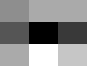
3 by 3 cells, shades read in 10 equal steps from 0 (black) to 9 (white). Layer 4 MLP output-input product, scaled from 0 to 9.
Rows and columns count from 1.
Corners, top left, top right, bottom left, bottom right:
5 6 6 7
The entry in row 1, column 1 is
5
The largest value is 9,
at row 3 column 2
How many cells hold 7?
1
